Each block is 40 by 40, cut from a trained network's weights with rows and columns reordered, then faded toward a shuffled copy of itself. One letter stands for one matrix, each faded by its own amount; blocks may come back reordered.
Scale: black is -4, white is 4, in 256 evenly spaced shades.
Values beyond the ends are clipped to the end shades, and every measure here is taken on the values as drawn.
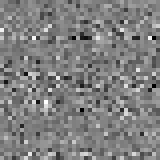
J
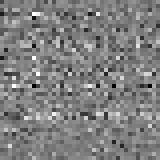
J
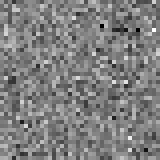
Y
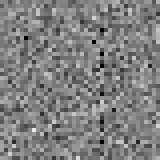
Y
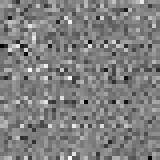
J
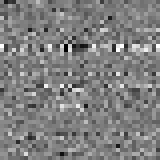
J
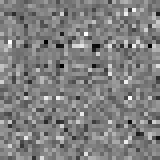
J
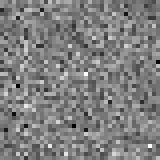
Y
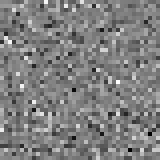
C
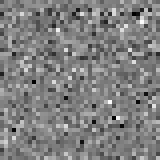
C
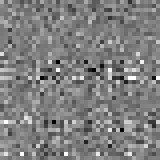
J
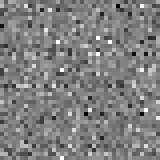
C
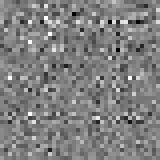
J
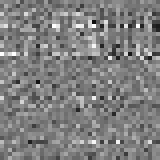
J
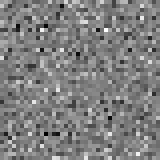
C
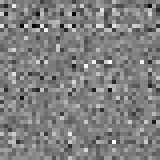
J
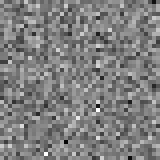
Y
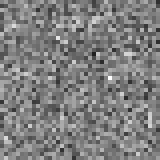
Y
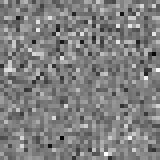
C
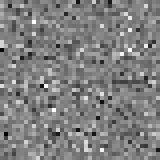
C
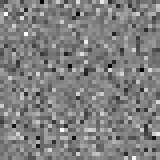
C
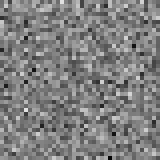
Y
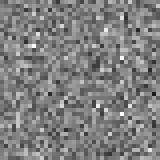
Y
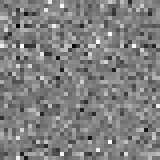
C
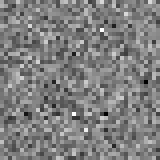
Y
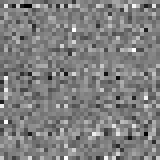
J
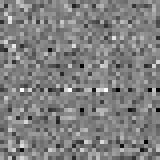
J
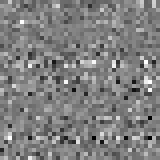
J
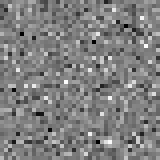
C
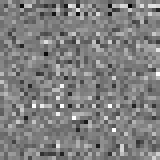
J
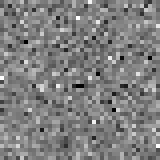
C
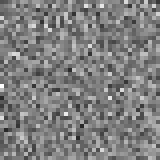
Y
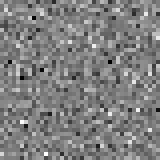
C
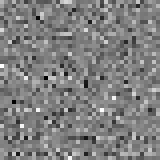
C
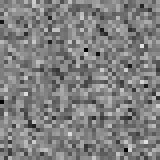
Y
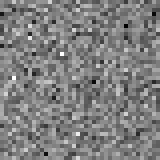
Y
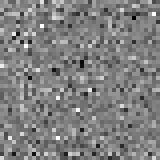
C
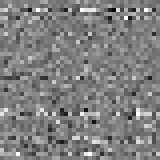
J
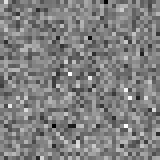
Y
